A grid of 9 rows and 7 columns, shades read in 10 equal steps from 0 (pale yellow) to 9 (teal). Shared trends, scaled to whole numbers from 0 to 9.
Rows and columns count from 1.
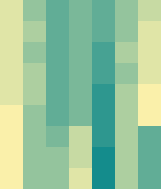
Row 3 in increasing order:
1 1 3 4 5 6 7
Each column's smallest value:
0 3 4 1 6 3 0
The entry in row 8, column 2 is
4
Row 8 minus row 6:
0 0 -2 -3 1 0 6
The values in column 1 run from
0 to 1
